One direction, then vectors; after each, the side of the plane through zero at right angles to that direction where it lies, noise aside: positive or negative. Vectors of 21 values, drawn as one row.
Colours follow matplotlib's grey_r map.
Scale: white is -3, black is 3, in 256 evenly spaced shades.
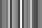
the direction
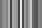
positive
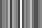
positive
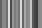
positive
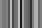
negative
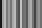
positive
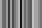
negative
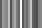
positive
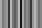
negative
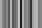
negative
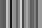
positive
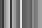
positive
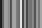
positive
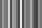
positive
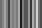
negative
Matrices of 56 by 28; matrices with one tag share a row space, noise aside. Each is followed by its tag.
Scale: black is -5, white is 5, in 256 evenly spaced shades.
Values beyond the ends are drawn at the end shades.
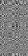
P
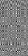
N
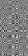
P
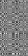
P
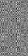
N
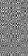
N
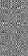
N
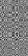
P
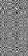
P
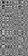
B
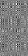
N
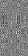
N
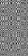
N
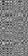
B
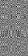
N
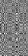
P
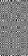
N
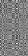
P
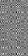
N
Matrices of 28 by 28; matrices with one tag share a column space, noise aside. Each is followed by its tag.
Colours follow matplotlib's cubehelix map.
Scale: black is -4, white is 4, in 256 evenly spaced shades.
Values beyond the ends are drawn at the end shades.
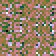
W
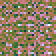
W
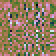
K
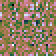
K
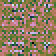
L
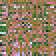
W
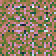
W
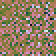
W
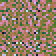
L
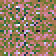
W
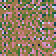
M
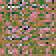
M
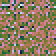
M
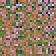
M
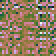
M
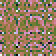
L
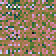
M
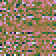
L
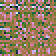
M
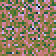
M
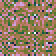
L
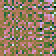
M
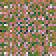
W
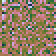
M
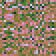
M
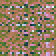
W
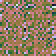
M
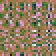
K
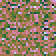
M
